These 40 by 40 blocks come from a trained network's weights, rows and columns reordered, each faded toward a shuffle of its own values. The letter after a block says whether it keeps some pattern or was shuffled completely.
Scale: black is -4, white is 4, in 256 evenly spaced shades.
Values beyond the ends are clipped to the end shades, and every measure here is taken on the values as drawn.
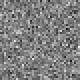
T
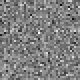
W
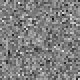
T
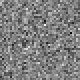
W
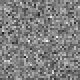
T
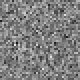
W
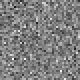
W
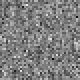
W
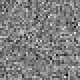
W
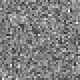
T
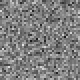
T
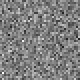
W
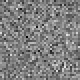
T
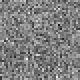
W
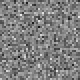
T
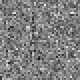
T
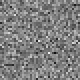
W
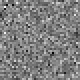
T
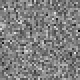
T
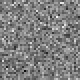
W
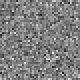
T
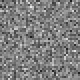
T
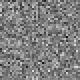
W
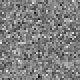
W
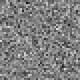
T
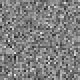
W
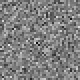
T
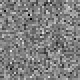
T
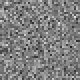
W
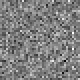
W
